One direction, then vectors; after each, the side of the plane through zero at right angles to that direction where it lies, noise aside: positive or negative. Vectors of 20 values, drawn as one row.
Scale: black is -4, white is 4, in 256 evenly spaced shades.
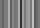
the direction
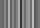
positive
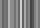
negative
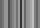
positive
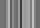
positive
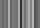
positive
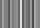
negative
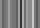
positive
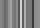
negative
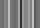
positive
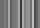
positive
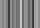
negative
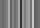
positive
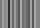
negative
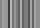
negative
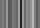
positive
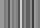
negative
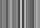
negative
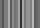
positive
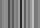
positive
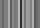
positive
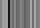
negative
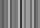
positive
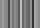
negative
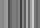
positive
